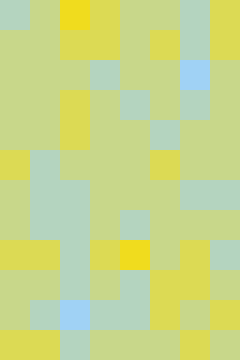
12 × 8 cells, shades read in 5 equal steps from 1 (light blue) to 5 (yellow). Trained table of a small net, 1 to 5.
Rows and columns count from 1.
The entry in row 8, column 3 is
2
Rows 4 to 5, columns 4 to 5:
3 2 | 3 3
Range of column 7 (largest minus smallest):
3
